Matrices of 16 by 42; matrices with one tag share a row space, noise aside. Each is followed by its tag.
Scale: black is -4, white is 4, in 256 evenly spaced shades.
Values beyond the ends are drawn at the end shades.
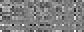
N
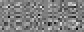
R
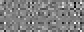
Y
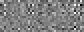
Y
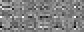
N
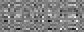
R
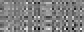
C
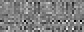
C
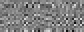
C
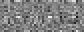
R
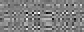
C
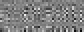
C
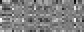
N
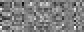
N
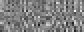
C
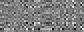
C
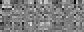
N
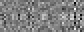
Y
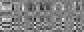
N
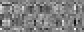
N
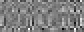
Y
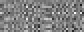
C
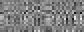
C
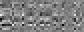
N
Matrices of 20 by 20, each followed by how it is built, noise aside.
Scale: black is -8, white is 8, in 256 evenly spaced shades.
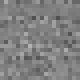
uneven rows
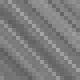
Toeplitz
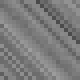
Toeplitz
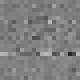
uneven rows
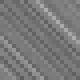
Toeplitz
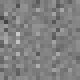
uneven columns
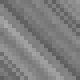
Toeplitz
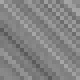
Toeplitz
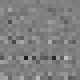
uneven rows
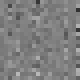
uneven columns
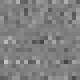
uneven rows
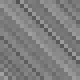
Toeplitz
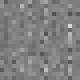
uneven columns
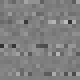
uneven rows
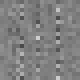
uneven columns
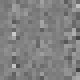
uneven columns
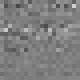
uneven rows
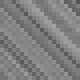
Toeplitz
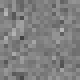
uneven columns
